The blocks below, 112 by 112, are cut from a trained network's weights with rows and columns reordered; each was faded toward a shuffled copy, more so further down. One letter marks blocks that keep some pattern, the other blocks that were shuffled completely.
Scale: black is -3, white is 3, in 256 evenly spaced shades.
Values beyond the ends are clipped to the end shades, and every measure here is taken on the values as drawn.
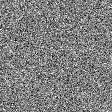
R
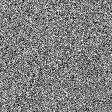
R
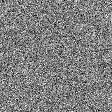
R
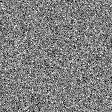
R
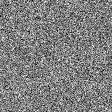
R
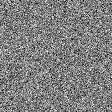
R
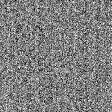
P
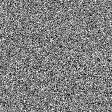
R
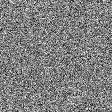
R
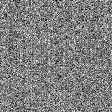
P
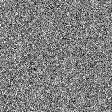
P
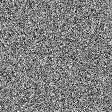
R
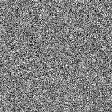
P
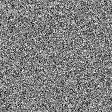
R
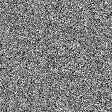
R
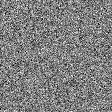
R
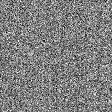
P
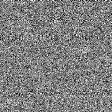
P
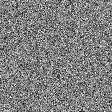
R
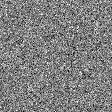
R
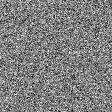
R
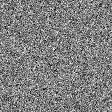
R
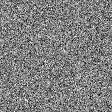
R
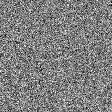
R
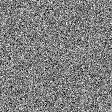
R
